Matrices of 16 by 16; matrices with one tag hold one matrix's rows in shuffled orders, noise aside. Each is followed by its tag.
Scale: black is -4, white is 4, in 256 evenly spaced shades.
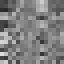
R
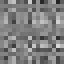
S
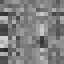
R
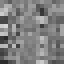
R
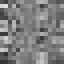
R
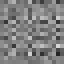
S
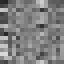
R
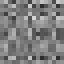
S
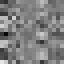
R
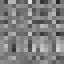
S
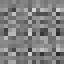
S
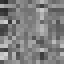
R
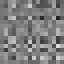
S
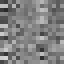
R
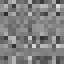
S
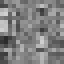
R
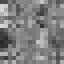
R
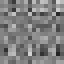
S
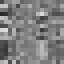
R
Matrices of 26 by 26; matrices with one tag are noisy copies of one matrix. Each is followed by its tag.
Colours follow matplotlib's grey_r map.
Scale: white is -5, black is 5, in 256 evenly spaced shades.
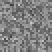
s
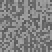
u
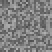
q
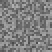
q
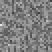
s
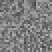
u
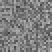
s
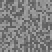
u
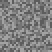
q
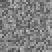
q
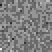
u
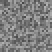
q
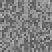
u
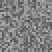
u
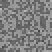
q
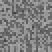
s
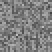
s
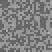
q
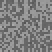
u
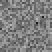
q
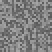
s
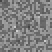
q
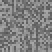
s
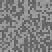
u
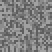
s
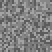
u
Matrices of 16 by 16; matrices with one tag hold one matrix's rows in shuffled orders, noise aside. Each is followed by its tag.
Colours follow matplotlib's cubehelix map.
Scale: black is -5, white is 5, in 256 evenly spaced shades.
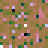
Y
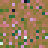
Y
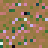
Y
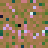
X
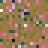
Y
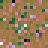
Y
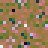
Y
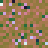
Y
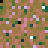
X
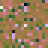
Y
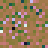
Y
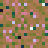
X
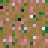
X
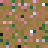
X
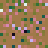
Y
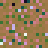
Y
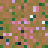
X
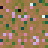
X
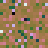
Y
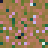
X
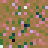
Y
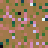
X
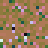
Y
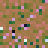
Y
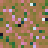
X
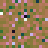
Y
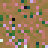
Y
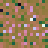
X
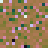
Y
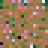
X
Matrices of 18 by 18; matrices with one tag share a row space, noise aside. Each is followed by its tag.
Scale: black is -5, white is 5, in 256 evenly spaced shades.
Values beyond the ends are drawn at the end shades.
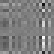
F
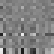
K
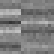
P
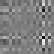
F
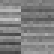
P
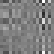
F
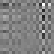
F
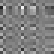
K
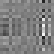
F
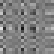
K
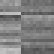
P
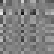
K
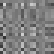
K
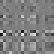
K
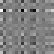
K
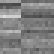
P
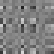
K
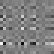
K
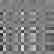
K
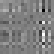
F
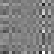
F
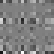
K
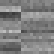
P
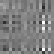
F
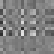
K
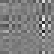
F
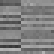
P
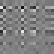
K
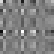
K
